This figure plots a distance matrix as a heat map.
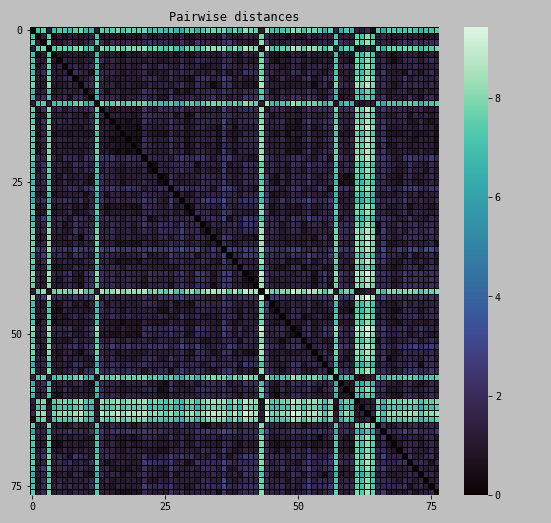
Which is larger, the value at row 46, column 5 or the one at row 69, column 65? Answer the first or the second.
the second
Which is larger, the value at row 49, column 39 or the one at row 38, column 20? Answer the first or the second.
the first
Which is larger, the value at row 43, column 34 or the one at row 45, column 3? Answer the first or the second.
the first
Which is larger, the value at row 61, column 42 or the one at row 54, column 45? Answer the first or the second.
the first
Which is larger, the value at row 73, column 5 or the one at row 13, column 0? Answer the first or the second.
the second
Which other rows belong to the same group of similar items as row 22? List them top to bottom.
1, 2, 4, 5, 6, 7, 8, 9, 10, 11, 13, 14, 15, 16, 17, 18, 19, 20, 21, 23, 24, 25, 26, 27, 28, 29, 30, 31, 32, 33, 34, 35, 36, 37, 38, 39, 40, 41, 42, 44, 45, 46, 47, 48, 49, 50, 51, 52, 53, 54, 55, 56, 58, 59, 60, 65, 66, 67, 68, 69, 70, 71, 72, 73, 74, 75, 76
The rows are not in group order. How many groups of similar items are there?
2
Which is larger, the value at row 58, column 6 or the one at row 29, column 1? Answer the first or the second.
the first
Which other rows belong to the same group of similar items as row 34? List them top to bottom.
1, 2, 4, 5, 6, 7, 8, 9, 10, 11, 13, 14, 15, 16, 17, 18, 19, 20, 21, 22, 23, 24, 25, 26, 27, 28, 29, 30, 31, 32, 33, 35, 36, 37, 38, 39, 40, 41, 42, 44, 45, 46, 47, 48, 49, 50, 51, 52, 53, 54, 55, 56, 58, 59, 60, 65, 66, 67, 68, 69, 70, 71, 72, 73, 74, 75, 76
